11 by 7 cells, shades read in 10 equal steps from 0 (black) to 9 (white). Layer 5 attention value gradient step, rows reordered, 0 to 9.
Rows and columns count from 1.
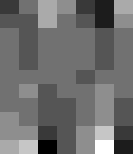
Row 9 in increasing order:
3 3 3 4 4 5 5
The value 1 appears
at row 1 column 6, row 2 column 6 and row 11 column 7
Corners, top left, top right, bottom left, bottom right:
2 6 6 1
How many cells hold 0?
1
